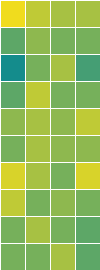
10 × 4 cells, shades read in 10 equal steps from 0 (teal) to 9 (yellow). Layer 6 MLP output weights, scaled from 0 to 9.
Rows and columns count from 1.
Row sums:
28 16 12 18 23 20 26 20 17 17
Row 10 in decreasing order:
6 4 4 3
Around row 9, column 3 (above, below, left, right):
5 6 6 3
